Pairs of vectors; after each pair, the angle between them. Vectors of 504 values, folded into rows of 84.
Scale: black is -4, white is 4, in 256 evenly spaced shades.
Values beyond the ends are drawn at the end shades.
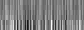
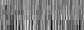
nearly opposite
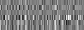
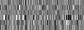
nearly opposite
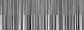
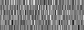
orthogonal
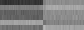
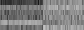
nearly parallel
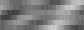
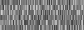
orthogonal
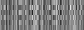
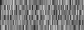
partly opposed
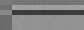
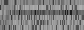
partly aligned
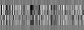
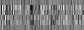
nearly parallel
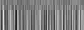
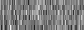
partly aligned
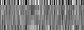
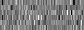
orthogonal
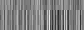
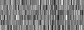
partly aligned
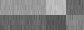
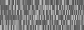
orthogonal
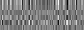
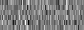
partly opposed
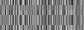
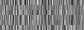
nearly parallel
